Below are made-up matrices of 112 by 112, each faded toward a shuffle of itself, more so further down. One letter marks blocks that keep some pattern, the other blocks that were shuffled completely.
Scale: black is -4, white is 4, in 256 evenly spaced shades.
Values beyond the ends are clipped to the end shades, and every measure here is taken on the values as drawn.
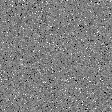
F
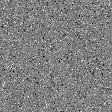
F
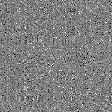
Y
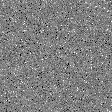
F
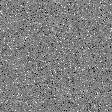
F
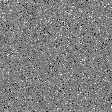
F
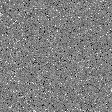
F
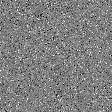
F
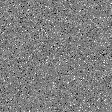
F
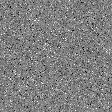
F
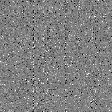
Y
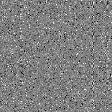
Y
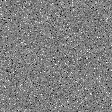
F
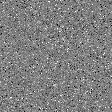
F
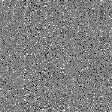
Y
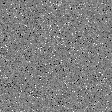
F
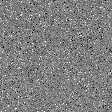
F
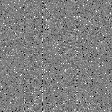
Y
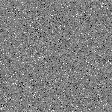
F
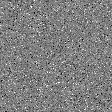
F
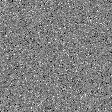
F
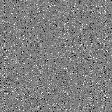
Y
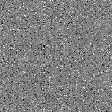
Y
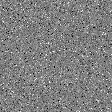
F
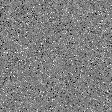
F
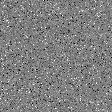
F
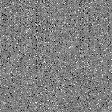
Y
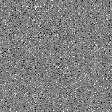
Y
